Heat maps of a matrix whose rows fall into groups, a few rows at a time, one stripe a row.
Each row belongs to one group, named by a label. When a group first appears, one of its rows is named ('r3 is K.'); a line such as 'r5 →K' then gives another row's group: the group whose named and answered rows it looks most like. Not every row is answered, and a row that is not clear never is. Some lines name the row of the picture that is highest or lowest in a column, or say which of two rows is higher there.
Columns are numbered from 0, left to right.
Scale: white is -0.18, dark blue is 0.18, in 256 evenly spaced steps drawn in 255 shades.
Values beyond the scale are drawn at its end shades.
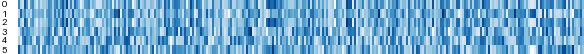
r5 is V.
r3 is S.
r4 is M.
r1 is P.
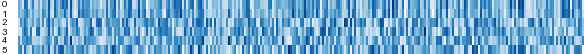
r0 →S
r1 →S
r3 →M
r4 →S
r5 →P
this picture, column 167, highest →1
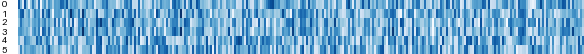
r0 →V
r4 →M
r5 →M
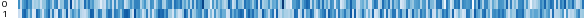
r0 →S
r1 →M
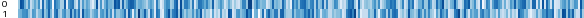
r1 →S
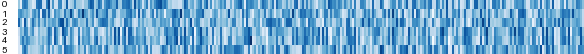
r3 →S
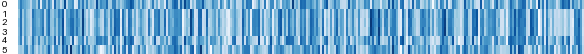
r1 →P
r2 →P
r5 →S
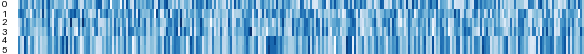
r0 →M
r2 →S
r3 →S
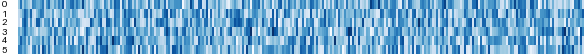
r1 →M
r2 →M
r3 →S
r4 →P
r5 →V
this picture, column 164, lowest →4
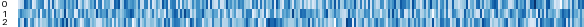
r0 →M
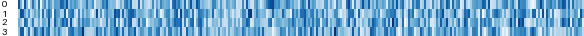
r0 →V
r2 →S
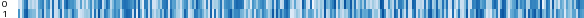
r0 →M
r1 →M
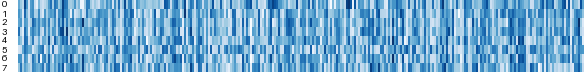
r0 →S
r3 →V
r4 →S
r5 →M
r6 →V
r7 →P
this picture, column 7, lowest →5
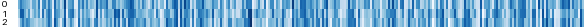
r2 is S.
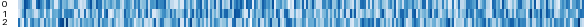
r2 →V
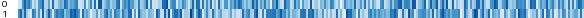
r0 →M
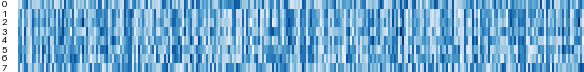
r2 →V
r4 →P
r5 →V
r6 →P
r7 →M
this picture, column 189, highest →3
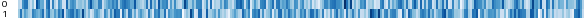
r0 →M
